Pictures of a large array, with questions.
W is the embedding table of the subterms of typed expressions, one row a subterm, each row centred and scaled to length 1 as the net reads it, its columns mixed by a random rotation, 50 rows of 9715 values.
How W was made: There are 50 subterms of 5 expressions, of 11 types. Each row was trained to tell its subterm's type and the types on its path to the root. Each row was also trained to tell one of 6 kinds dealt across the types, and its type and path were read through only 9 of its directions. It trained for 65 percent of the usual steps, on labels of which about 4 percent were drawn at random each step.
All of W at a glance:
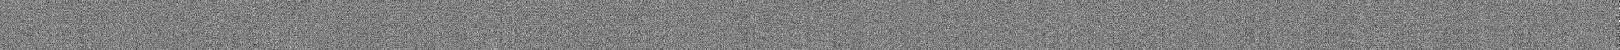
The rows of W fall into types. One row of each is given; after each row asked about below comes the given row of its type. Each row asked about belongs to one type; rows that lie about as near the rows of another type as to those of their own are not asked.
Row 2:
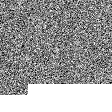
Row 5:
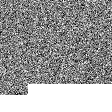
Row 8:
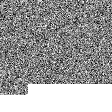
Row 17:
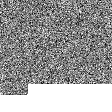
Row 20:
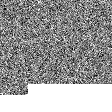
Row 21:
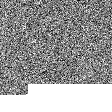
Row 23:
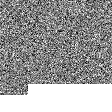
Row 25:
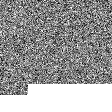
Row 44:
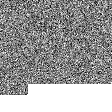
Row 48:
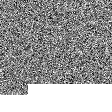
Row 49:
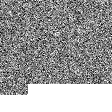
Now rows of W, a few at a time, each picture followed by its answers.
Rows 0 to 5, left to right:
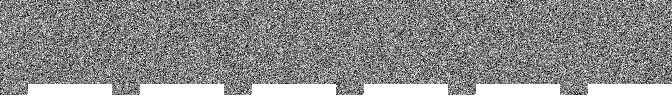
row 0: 21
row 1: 2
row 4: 44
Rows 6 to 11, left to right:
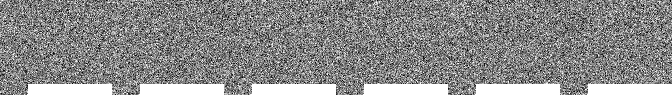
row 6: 23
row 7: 21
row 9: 20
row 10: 25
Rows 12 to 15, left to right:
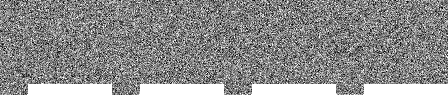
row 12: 20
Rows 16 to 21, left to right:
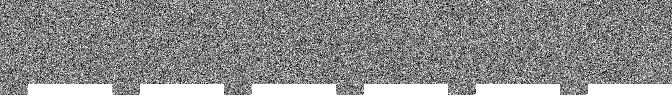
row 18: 5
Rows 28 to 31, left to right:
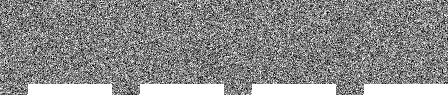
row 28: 17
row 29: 5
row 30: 48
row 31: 2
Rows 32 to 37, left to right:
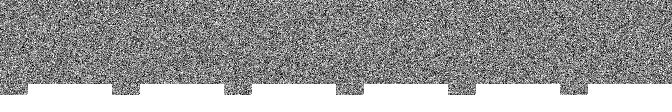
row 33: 17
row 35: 20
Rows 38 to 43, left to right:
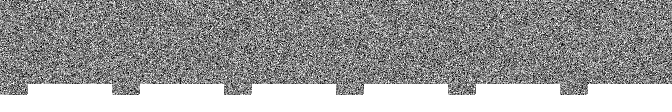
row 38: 20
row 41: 21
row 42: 17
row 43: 23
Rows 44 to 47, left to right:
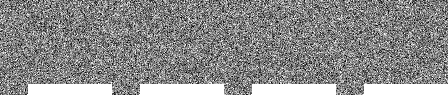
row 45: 25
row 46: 17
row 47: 21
